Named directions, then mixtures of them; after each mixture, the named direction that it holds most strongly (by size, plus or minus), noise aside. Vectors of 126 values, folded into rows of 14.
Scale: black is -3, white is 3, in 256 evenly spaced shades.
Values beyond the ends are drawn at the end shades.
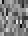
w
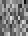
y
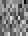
y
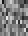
w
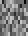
y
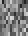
y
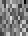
y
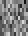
y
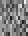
y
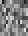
w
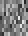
y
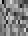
w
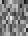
y
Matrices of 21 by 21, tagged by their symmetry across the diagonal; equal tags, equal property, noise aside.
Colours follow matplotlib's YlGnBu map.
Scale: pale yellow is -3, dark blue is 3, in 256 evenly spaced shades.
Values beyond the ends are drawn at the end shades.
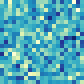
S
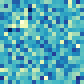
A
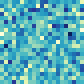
S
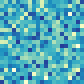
A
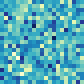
S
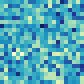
S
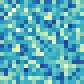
A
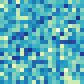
S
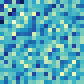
A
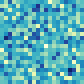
A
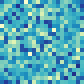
A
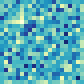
A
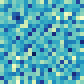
A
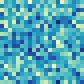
S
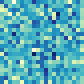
S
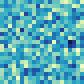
S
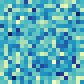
A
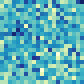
S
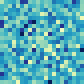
A
